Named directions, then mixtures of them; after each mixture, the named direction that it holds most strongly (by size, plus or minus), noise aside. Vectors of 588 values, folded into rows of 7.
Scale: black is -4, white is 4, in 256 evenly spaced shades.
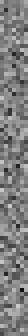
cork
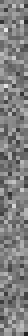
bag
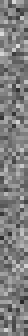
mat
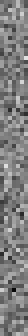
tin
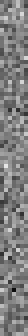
tin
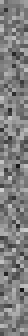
cork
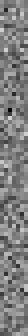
cork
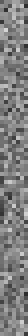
bag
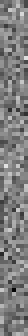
tin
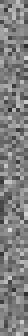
tin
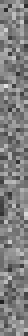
bag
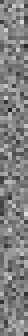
bag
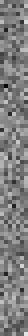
bag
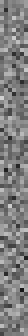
cork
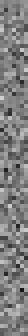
cork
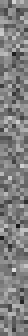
mat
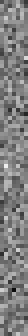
tin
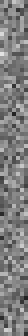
mat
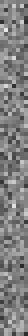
bag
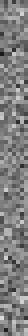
mat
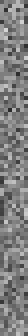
bag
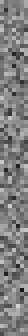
cork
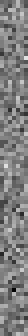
tin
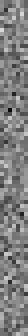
tin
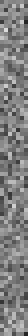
bag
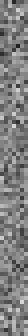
mat
